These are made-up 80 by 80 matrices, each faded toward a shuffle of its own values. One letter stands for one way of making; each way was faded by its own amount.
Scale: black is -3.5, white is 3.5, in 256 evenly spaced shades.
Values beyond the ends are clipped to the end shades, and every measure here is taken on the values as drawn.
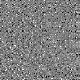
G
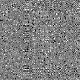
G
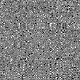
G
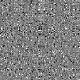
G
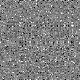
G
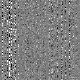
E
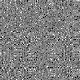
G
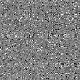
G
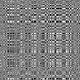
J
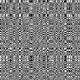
J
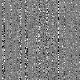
E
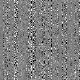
E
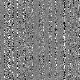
E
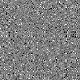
G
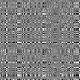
J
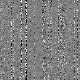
E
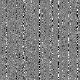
E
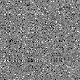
G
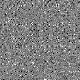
G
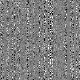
E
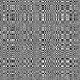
J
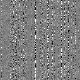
E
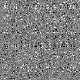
G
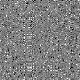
G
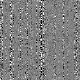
E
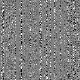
E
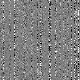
E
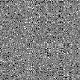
G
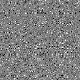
G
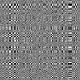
J
